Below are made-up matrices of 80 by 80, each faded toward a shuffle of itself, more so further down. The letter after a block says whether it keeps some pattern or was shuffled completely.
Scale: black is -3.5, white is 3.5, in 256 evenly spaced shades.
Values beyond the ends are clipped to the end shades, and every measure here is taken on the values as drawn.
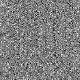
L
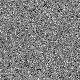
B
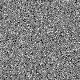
B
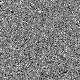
B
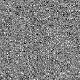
L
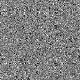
L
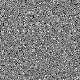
L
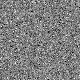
B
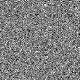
L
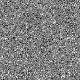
L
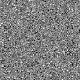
L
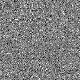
L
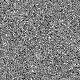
B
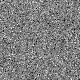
B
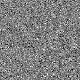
L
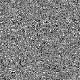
L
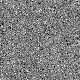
B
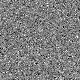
B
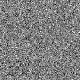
L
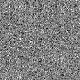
L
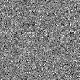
L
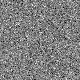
B
